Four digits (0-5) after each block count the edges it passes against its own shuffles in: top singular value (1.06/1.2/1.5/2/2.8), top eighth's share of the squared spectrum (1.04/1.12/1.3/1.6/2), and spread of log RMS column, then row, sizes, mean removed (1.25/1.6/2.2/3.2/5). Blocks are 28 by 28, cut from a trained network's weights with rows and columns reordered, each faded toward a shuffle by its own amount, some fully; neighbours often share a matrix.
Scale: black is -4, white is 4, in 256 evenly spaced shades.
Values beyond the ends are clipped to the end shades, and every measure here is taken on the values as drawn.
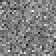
0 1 0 0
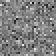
2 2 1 0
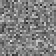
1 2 0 0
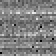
3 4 0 1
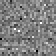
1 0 0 0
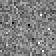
0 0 0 0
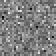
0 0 0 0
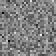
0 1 0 0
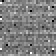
2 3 1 0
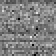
2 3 1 0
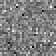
0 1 0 0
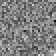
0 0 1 0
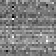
3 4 1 2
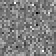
0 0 0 0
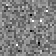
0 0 0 0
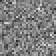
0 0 0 0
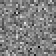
0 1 0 0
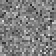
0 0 0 0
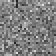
1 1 0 0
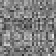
4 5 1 2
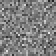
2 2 0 0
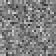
1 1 0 0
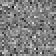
0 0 0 0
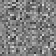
3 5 2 1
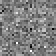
2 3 1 1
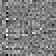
3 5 1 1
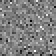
0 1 0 0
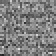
1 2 0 0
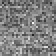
2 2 0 0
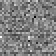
1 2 0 0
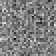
3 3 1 1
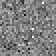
1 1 0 0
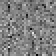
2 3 0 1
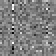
3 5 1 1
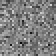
2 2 0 1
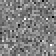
1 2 0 0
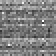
3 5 1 2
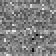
2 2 0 0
